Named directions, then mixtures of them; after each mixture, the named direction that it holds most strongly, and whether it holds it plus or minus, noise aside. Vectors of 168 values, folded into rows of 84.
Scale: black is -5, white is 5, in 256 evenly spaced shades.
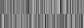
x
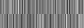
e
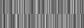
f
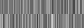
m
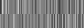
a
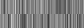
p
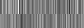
e, plus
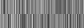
p, plus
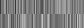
p, minus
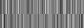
x, plus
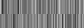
a, minus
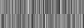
x, minus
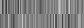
a, minus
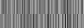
a, minus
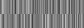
x, minus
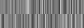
x, minus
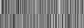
a, minus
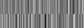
m, plus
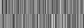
a, minus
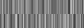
f, plus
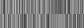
p, plus
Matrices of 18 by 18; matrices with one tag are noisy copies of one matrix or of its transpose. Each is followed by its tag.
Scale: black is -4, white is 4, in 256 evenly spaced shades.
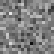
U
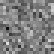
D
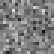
U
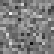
U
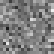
D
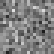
U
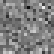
D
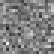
D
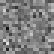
D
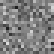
D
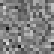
D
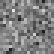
U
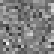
D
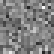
D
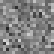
D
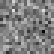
U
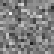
U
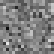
D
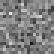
U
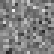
U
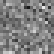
D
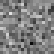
U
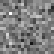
U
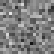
U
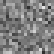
D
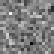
U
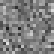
D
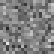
D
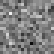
U
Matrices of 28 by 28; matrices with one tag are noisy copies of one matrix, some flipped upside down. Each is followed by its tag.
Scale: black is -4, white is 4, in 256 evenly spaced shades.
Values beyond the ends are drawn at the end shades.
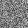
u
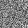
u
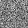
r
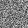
u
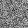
u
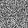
r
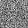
r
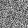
u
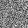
u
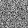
r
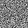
r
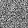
r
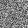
u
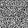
r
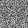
r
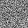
r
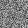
u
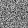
r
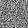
r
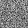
r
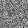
u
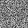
r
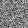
u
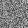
u
